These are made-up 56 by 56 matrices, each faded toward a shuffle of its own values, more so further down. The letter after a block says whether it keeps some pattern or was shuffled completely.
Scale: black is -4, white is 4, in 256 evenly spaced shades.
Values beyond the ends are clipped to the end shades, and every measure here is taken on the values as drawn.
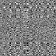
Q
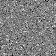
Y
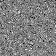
Y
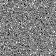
Y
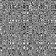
Q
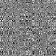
Q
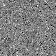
Y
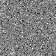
Y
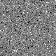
Y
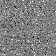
Y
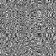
Q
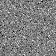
Y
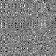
Q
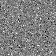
Y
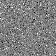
Y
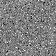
Y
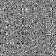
Q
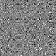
Q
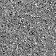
Y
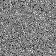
Y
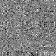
Q
